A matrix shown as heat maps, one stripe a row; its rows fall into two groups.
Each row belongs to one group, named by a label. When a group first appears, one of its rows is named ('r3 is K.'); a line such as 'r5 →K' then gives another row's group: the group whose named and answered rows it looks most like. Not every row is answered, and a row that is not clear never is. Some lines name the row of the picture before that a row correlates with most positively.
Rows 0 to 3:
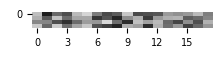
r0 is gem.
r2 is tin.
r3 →gem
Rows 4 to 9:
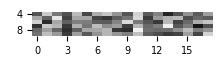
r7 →tin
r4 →tin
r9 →tin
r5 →gem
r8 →tin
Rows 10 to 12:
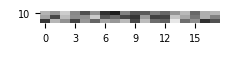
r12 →tin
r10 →gem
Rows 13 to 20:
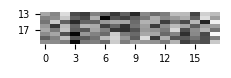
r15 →tin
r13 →gem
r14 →gem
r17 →gem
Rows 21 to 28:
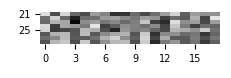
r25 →gem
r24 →gem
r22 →tin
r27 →tin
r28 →tin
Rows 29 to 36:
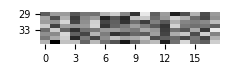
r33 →tin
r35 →tin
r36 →gem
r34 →gem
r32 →gem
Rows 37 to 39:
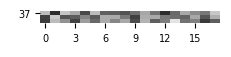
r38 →tin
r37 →gem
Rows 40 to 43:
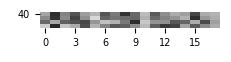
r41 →gem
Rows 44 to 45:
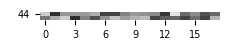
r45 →tin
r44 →gem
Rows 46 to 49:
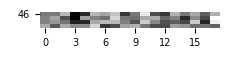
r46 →tin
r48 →tin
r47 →tin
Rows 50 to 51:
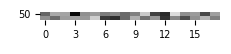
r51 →gem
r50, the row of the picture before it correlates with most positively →46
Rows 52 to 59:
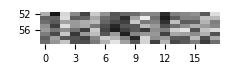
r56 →gem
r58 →tin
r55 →gem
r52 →gem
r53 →gem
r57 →gem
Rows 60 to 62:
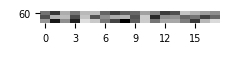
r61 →tin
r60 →gem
